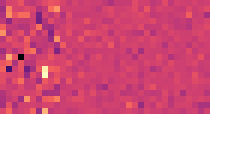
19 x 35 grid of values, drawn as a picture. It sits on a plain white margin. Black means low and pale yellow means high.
Mirror symmetry: none. Slope: none. Seam: vertical, 30% of the way across, the right part calmer. Stripes: none.
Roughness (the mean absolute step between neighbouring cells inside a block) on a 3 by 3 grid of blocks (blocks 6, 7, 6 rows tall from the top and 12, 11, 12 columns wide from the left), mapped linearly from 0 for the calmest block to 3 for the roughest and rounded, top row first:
2 0 0
3 0 0
2 0 0
